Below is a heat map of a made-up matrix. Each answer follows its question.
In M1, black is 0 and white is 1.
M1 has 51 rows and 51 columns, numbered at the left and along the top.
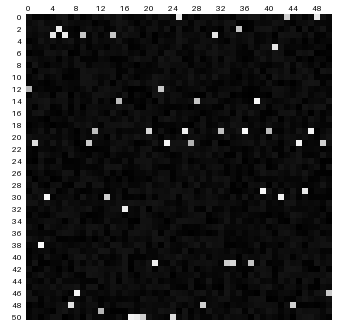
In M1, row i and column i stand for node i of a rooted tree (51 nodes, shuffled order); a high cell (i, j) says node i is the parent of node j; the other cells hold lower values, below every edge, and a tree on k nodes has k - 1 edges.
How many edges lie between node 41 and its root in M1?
6
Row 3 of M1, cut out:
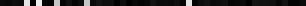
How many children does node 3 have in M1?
5
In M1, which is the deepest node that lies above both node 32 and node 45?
21
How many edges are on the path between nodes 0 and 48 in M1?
1
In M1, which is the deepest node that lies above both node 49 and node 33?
41
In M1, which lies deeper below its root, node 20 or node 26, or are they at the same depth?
the same depth
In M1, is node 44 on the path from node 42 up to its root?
no
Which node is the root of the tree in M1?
30
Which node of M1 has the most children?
19
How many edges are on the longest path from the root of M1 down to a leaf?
17
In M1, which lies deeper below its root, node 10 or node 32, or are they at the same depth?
node 32
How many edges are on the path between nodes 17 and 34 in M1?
10
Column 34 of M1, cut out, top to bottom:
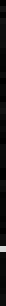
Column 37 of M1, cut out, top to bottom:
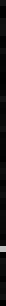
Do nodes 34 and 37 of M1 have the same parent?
yes
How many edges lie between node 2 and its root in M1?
4
